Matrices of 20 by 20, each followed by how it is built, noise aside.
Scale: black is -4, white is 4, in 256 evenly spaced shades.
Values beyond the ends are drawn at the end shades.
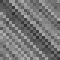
Toeplitz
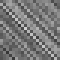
Toeplitz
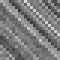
Toeplitz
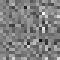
low rank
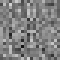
low rank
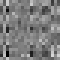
low rank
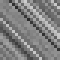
Toeplitz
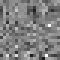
low rank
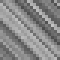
Toeplitz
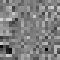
low rank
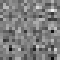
low rank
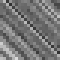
Toeplitz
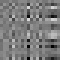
low rank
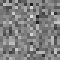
low rank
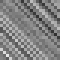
Toeplitz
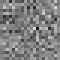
low rank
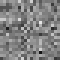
low rank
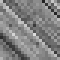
Toeplitz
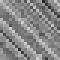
Toeplitz
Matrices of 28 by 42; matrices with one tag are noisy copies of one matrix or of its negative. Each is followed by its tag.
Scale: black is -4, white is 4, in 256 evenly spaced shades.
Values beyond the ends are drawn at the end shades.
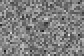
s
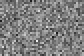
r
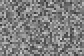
s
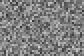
s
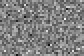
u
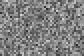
r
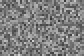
u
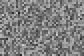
r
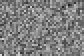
r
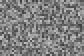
u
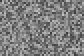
s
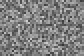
u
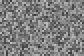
s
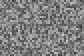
u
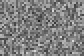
r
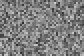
r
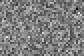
s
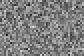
s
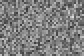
r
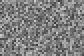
r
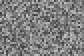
s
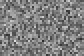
u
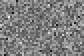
r
